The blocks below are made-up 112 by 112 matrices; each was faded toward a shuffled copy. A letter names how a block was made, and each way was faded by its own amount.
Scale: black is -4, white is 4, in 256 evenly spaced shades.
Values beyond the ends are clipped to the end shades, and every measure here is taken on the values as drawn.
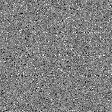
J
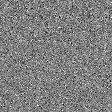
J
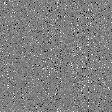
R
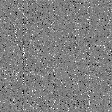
R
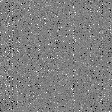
R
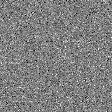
J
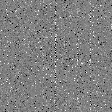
R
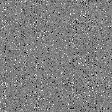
R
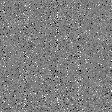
R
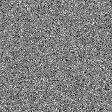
J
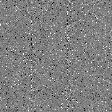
R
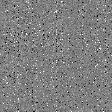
R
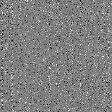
R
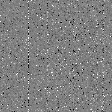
R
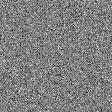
J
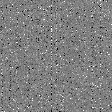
R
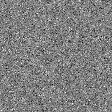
J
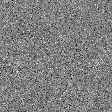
J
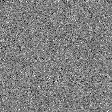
J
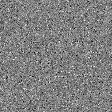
J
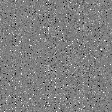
R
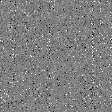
R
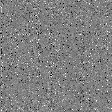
R
